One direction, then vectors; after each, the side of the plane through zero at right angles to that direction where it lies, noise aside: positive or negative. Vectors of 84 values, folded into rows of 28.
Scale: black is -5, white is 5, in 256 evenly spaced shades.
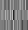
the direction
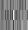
negative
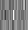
negative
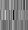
positive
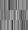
positive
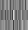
negative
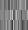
positive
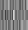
negative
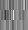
negative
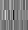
positive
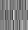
negative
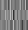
positive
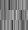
positive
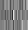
negative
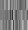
negative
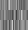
negative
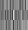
negative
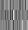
negative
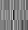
positive
